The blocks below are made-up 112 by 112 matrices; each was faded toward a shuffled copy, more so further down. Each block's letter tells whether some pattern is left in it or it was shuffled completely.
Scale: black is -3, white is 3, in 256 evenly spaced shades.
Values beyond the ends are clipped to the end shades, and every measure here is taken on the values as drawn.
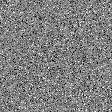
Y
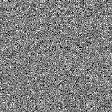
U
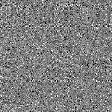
U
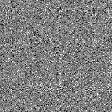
U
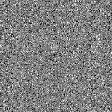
U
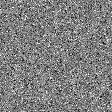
Y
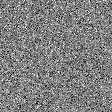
Y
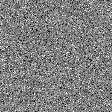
Y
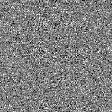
U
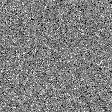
Y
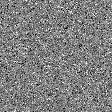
Y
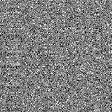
U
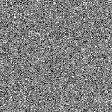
U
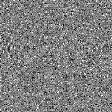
U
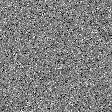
Y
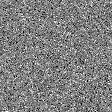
Y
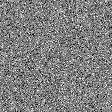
Y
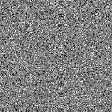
U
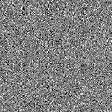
U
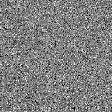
U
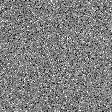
Y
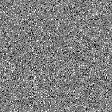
U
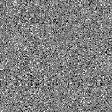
U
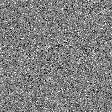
Y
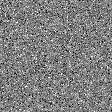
Y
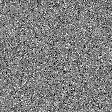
Y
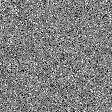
Y
